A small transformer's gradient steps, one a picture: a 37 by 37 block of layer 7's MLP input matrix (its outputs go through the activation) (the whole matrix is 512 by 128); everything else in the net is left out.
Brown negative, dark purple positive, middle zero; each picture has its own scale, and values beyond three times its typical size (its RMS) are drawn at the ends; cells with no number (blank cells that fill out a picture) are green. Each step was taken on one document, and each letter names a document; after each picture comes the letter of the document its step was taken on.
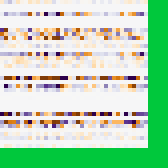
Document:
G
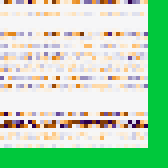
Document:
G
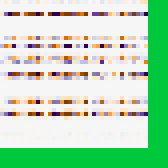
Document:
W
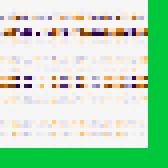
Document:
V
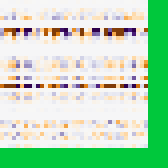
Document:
V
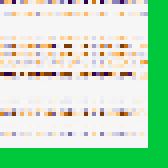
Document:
W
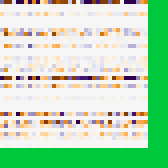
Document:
G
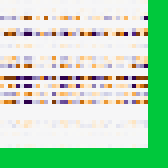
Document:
V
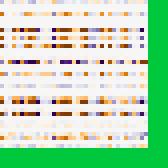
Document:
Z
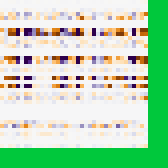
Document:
V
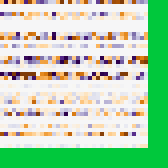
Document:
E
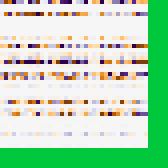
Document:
W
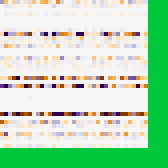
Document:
G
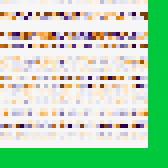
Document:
E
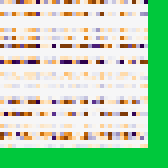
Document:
Z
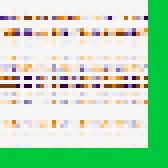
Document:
V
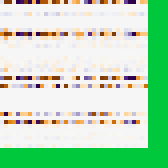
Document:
G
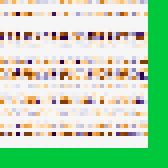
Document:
E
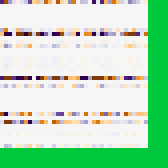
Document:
G
